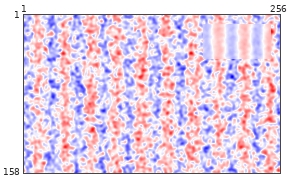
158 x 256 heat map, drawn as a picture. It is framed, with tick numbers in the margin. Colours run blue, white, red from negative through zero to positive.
Stripes: upright, repeating 10 times. Odd patch: calmer, in the top right. Histogram: bell-shaped. Calmest part: top right.
